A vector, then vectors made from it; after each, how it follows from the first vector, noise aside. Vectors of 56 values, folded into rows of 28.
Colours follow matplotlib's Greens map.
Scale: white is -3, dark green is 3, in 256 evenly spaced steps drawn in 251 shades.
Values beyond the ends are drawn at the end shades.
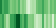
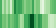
wrapped around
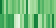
sign-scrambled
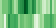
wrapped around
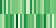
sign-scrambled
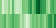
reversed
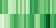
wrapped around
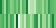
sign-scrambled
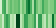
sign-scrambled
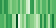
sign-scrambled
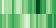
reversed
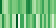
sign-scrambled
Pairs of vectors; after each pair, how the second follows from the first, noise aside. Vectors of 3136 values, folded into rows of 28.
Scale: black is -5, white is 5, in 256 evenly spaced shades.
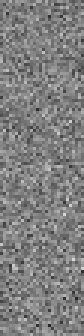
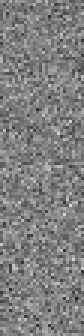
copied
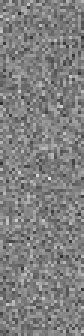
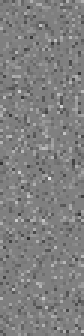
partly zeroed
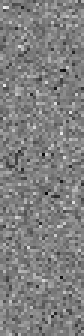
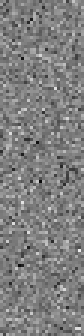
reversed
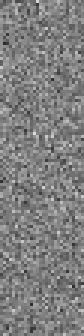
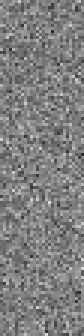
reversed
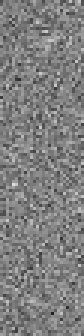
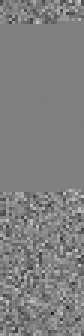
partly zeroed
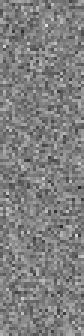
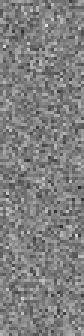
copied
